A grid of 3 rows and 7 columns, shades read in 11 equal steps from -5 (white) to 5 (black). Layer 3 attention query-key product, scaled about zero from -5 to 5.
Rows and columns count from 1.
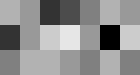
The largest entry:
5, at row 2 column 6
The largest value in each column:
3 -1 3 2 0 5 0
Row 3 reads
0 -2 -2 -1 0 -2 0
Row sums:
-1 -4 -7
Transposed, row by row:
-2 3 0 | -1 -1 -2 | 3 -3 -2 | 2 -4 -1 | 0 -1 0 | -2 5 -2 | -1 -3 0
